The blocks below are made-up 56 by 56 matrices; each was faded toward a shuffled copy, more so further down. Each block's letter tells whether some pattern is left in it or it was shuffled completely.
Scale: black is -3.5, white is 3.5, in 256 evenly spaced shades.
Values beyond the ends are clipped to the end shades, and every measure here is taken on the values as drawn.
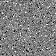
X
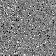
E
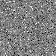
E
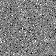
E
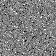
X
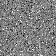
E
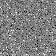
X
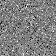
E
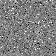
E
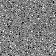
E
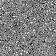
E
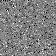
X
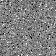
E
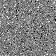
X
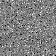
X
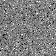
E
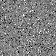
X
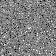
X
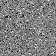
X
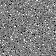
X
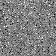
X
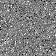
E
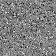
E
